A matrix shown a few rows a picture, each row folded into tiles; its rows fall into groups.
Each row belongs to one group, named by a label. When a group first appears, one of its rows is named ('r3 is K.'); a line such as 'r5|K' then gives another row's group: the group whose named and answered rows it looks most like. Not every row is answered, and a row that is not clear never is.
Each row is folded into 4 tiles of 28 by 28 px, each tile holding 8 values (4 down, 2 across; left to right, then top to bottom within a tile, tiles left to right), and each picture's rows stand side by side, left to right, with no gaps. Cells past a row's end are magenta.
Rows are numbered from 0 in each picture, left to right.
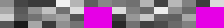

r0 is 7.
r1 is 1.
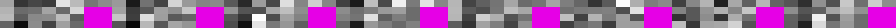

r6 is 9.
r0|7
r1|7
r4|7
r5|7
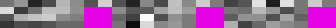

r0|1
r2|9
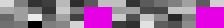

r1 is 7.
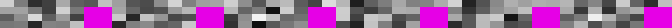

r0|1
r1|7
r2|1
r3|7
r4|7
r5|1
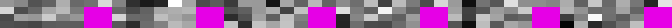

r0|1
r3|1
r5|1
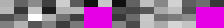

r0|1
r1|9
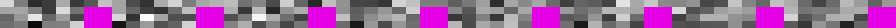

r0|1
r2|1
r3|7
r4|9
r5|9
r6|1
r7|7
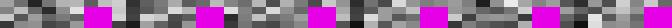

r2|1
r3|7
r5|9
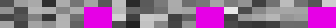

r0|9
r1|7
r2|1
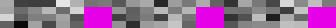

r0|7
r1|9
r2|9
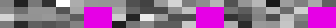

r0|7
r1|7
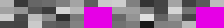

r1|1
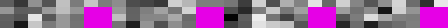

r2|9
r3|1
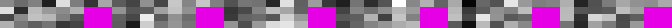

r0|1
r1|9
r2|9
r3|9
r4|7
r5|7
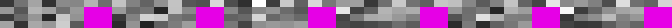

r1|1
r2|9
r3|1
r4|1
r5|1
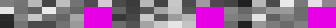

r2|9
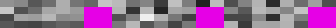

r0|1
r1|1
